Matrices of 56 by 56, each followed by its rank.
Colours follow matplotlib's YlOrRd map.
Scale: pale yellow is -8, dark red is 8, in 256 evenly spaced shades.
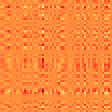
two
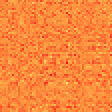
ten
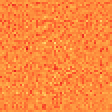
ten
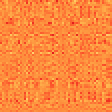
five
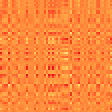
two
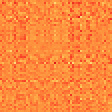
five
